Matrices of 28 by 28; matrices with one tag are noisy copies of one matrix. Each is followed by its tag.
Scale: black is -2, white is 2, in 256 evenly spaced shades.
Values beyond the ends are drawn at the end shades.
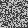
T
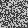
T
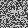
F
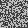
T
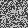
F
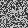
F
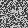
F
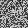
F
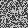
F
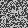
F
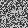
F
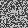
F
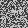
F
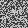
F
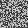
T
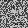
F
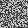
T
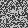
F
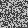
T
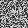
F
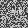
F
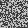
T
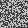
T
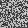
T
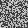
T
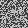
F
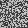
T
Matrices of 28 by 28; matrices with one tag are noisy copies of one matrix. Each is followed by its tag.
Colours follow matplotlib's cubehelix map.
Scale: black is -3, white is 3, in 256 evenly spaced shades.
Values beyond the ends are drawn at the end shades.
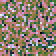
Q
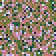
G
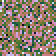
G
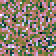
Q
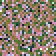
G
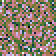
G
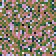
G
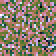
Q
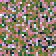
Q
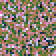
Q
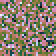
Q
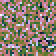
Q
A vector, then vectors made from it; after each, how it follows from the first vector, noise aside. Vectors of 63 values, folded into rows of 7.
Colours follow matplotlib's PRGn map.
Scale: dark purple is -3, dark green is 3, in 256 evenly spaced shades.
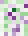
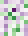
negated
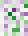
negated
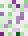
wrapped around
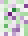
copied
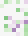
partly zeroed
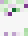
partly zeroed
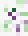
partly zeroed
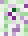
copied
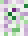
negated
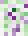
copied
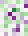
copied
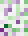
wrapped around
